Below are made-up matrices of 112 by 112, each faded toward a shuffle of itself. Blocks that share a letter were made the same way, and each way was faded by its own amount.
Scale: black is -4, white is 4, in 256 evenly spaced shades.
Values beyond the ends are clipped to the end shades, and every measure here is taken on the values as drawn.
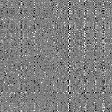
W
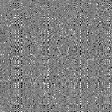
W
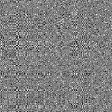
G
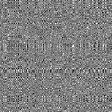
G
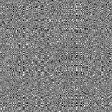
G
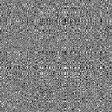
G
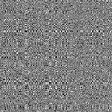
G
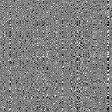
W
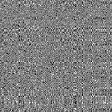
G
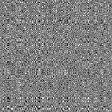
G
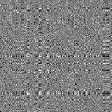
G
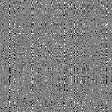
W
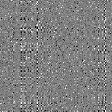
W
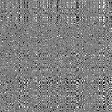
W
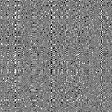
W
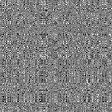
G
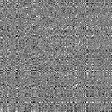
G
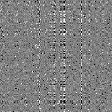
W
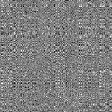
G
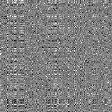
G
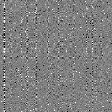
W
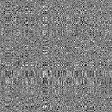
G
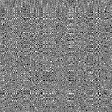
G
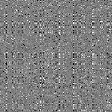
W
